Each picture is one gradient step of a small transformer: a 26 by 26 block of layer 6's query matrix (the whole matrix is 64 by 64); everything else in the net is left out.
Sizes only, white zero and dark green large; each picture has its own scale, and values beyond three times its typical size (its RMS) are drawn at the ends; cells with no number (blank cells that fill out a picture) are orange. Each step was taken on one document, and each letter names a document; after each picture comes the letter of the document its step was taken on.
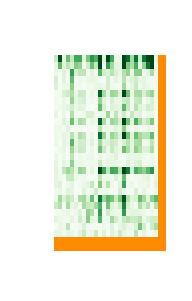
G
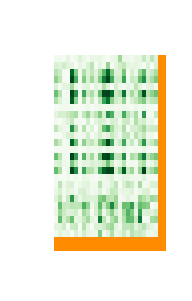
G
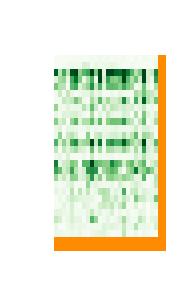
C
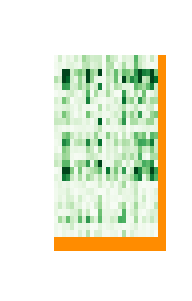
C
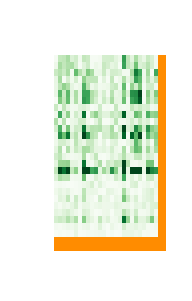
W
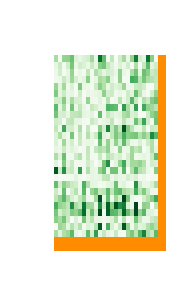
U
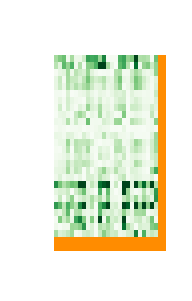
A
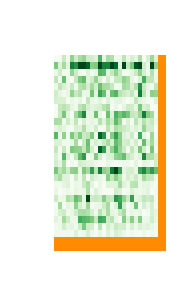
A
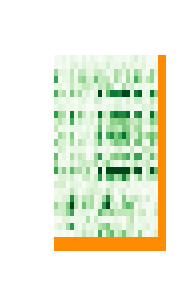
G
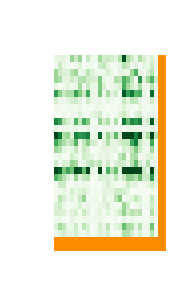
W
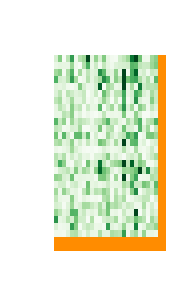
W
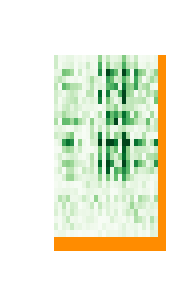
U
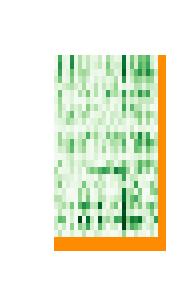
W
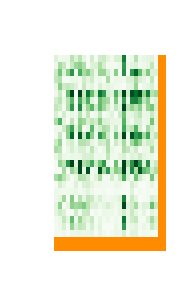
W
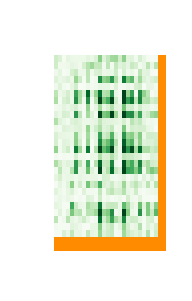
U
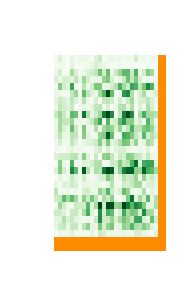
G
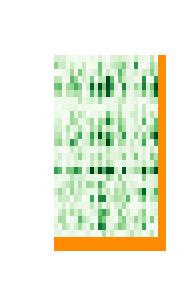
A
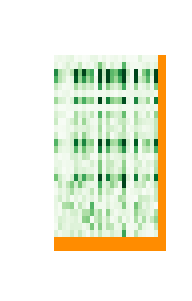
C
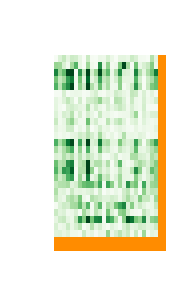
C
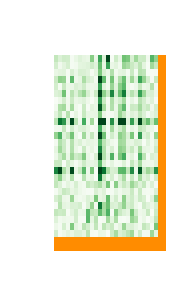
G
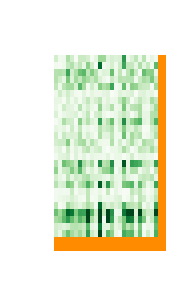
C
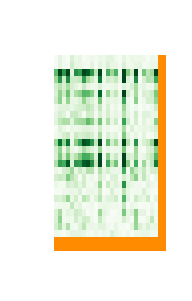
C
